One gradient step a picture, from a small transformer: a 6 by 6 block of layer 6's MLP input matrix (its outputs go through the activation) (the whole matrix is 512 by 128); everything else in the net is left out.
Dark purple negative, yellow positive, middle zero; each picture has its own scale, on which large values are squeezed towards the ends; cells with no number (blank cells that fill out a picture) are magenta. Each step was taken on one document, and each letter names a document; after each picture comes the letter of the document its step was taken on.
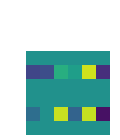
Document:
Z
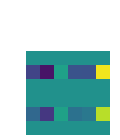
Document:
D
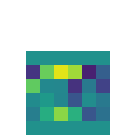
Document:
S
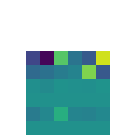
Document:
Z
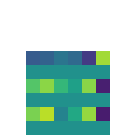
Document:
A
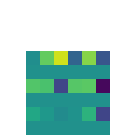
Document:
A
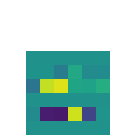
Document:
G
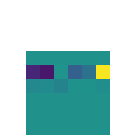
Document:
D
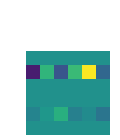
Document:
Z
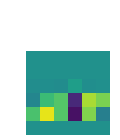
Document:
G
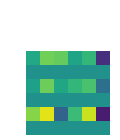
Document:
A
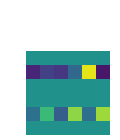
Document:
Z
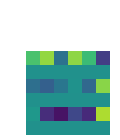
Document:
A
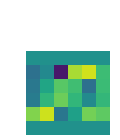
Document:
S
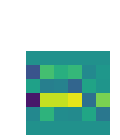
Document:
S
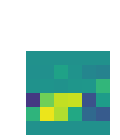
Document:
S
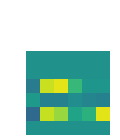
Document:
G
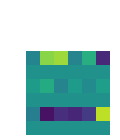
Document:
A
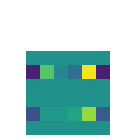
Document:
Z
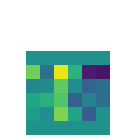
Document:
S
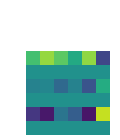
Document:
A
